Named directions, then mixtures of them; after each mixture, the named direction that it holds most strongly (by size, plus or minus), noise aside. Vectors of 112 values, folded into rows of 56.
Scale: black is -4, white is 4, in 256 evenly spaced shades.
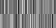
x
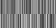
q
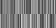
q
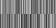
q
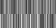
q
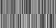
q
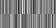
x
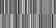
x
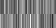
x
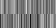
q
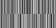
q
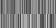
q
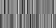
x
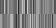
x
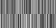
q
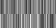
q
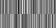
x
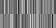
x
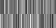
x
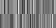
x
